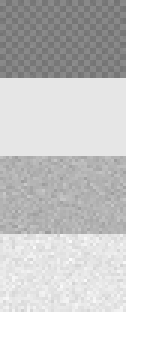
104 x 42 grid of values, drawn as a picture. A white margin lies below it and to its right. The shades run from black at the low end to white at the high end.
It is made of 4 by 1 panels. Panel 1,1: middling, checkered, faint in contrast. Panel 2,1: very high, flat. Panel 3,1: high, fine-grained, faint in contrast. Panel 4,1: very high, fine-grained, faint in contrast.
